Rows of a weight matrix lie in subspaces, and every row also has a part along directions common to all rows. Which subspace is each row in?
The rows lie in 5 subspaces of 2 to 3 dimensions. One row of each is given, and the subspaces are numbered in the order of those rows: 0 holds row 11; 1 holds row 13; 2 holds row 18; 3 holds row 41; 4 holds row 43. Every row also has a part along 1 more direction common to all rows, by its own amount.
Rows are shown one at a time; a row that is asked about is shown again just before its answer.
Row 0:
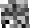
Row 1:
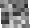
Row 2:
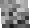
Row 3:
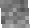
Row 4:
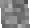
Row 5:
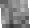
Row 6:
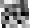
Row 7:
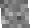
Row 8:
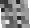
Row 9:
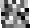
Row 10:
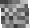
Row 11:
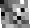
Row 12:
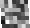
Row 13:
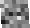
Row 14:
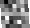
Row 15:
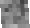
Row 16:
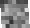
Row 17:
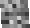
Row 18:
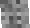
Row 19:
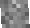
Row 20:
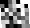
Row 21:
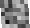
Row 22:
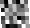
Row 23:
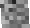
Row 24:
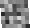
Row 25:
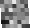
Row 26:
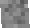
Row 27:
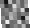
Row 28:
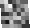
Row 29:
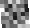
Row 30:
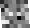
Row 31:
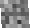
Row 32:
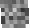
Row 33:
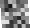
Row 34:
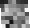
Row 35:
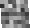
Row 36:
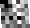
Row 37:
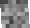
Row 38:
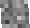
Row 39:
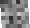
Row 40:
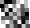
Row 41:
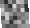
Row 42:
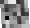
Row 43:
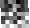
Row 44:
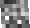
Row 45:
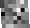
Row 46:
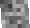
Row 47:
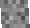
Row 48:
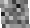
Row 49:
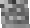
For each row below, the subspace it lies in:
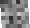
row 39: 2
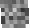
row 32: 4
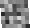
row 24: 4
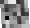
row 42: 3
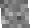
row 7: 1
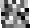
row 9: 2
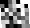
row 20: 4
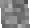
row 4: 1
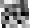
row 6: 3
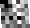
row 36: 0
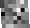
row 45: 0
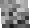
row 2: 4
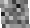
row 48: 0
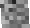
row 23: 0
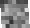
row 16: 2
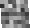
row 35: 0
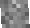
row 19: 0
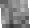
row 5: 4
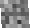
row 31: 3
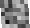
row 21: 1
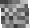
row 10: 4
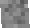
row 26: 4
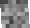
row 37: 2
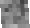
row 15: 4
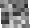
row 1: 4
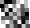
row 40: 0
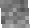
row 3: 4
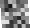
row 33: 4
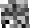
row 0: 2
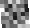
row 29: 3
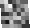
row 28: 3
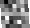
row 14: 3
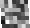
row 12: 1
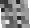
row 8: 3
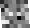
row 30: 1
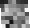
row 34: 2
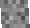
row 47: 2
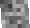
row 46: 1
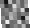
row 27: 2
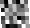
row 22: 1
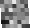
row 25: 0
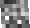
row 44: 3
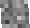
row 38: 1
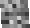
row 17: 0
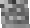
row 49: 0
